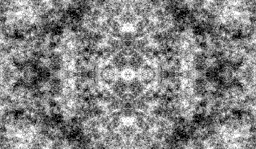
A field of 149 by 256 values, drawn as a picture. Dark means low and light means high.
Mirror symmetry: left to right and top to bottom. Histogram: bell-shaped. Slope: none. Grain: blotchy. Seam: none. Average level on the scale: 50%.
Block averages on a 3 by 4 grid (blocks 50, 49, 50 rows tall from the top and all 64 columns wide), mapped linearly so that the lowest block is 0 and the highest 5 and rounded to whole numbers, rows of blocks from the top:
2222 / 0550 / 2222
